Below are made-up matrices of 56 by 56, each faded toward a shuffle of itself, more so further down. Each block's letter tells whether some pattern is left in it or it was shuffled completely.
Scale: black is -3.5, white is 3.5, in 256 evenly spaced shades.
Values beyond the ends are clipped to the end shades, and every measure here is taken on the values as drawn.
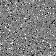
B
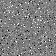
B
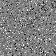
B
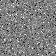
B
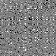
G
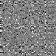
G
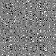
G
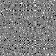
G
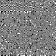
G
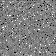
B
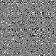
G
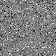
B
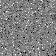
B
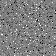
B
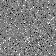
B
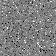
B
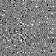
G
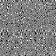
G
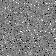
B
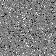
B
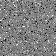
B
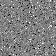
B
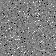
B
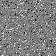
B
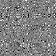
G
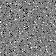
B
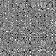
G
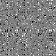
G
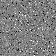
B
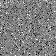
B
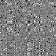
G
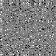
G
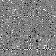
G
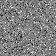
B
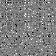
G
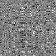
G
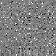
G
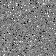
B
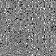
G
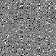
G
